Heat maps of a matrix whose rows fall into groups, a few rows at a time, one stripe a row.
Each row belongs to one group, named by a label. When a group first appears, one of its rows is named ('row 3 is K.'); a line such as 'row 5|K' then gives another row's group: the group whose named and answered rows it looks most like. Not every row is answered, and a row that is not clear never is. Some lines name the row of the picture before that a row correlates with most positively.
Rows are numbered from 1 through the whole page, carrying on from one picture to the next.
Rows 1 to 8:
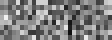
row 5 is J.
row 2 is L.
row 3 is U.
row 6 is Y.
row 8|Y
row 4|J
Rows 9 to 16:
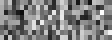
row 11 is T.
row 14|T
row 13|Y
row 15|U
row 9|J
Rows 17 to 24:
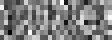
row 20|U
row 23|U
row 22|Y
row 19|U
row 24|J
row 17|L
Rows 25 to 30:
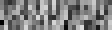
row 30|L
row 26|Y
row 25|Y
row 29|L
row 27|Y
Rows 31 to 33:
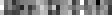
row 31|T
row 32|T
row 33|T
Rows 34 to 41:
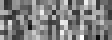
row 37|Y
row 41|T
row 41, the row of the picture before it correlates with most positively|31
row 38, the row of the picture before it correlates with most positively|33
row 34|Y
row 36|J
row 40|T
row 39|T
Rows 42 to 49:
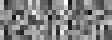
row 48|T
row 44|J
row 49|Y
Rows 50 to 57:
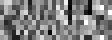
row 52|L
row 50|J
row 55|Y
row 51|J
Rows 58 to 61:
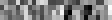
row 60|L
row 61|L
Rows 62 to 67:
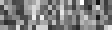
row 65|Y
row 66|Y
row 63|J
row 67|U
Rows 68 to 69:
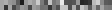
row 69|T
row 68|J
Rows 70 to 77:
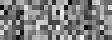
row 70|J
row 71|L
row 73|L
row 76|U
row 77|T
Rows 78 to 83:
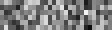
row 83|J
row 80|Y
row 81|Y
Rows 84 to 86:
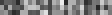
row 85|T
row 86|L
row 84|L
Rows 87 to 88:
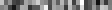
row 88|L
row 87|T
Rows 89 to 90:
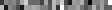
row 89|L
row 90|T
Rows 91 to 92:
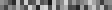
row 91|U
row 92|Y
